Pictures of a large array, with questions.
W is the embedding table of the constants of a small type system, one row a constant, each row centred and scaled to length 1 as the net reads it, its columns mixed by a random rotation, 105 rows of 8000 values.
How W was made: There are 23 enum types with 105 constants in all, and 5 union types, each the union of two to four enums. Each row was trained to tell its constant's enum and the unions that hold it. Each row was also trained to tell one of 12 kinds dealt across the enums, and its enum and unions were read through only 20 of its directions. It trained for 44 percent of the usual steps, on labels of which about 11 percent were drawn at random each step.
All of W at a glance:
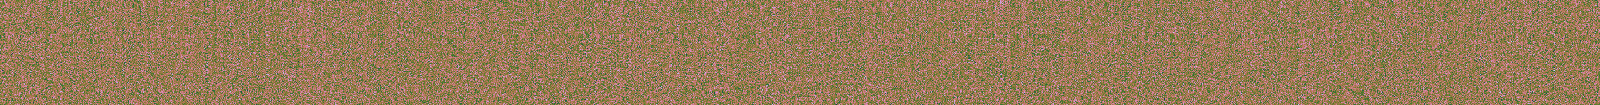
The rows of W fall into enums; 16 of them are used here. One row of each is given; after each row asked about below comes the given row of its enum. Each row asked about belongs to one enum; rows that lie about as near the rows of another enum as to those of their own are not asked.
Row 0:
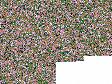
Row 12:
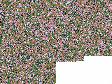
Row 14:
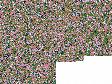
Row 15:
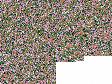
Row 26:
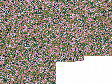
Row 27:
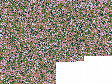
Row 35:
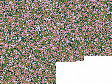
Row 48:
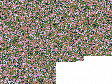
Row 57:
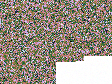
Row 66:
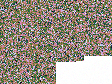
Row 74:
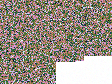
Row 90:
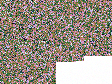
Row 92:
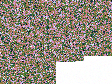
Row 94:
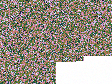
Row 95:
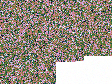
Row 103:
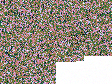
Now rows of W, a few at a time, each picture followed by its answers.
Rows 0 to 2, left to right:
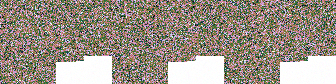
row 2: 92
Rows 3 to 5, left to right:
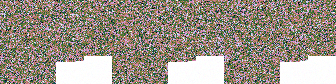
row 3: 26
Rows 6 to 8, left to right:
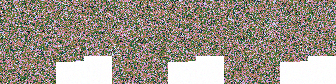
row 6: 92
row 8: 0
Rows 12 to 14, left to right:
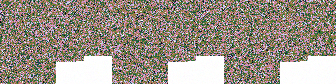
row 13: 35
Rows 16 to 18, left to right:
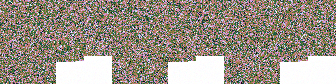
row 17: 0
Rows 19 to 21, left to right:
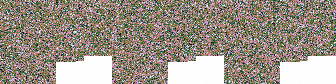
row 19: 26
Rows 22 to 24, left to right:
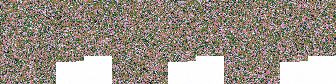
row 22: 66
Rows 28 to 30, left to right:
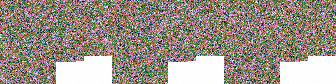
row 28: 27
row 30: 12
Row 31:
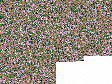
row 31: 35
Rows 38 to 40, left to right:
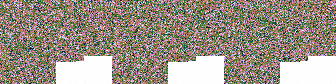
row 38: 74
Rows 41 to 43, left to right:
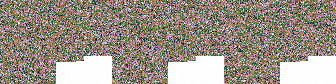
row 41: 94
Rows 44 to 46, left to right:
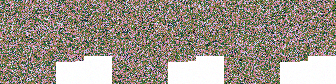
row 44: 35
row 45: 74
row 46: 26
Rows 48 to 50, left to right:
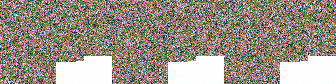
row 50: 12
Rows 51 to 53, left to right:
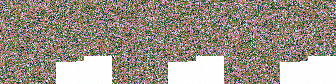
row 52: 103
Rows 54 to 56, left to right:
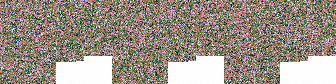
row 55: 74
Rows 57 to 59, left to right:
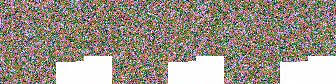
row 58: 57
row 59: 35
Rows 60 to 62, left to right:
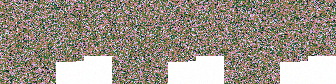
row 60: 74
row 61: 12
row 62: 27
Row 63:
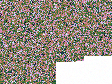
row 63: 14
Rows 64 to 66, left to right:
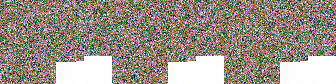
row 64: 15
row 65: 15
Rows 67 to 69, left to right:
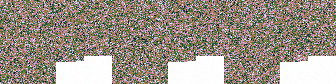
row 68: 35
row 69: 15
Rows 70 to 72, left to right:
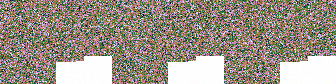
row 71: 66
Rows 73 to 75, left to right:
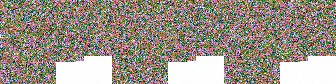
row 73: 27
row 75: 15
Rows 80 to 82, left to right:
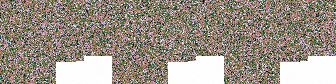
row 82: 0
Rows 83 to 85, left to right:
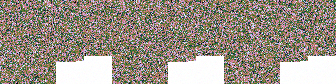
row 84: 15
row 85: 0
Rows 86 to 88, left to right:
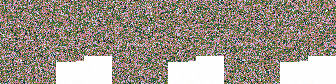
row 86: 74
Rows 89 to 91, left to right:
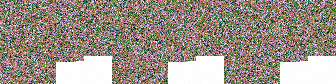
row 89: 48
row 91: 92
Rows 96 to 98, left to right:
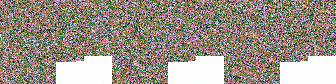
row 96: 27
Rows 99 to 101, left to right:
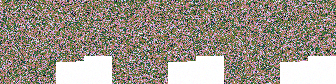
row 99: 0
